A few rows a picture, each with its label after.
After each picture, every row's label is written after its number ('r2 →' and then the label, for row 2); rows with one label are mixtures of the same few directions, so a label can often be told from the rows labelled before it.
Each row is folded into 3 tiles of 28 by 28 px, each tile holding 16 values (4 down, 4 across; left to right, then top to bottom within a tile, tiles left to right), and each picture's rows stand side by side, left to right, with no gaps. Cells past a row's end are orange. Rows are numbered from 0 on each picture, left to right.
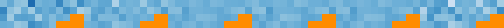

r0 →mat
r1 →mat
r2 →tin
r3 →tin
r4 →tin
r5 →mat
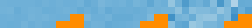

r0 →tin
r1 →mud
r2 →mud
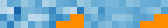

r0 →tin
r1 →tin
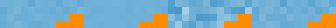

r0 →mat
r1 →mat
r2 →tin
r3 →mat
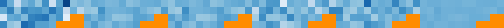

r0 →mud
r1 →tin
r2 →tin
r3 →mat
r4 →mat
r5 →tin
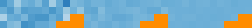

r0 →mud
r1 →tin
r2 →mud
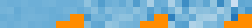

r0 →tin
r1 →mud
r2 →mud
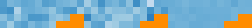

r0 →tin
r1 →mud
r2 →mud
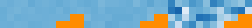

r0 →mat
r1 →mud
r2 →tin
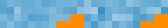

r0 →tin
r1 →tin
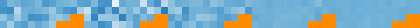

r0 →tin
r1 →mat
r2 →tin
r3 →mud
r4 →mud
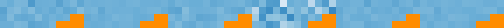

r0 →mat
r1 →tin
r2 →tin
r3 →mat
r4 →mat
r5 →tin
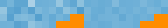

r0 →mat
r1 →mat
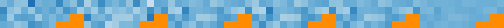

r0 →mat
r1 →mud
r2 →tin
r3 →tin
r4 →tin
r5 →tin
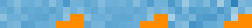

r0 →mud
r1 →mud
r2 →mud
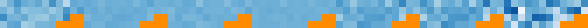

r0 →mud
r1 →mud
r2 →mat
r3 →mat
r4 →mud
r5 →mud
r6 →tin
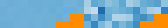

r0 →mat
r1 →tin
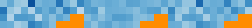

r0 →mat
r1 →tin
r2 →mat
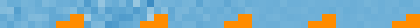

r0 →tin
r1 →mud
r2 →mat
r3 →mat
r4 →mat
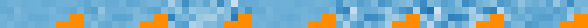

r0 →tin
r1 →tin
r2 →mud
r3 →tin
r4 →tin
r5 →tin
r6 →mud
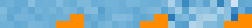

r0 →mat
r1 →tin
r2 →mud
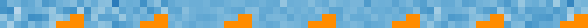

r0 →tin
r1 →mat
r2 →tin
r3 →mat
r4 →mat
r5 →tin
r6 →mud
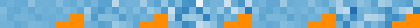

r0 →mat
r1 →mat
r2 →mat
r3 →mat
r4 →tin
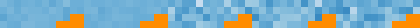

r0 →mud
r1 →tin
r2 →mat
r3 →mud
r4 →tin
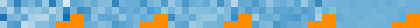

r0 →mud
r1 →mat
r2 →mud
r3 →mud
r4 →mud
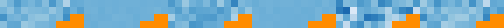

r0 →mud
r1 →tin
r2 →mud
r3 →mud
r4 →tin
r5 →mud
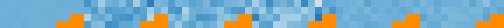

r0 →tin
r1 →mud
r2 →tin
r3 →mud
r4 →mat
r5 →mud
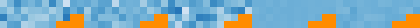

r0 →mud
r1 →mat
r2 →tin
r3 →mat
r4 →tin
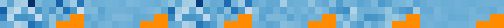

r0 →mat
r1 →tin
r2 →mat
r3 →mat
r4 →tin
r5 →tin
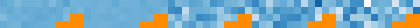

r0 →mud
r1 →mat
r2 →tin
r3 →mud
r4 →mat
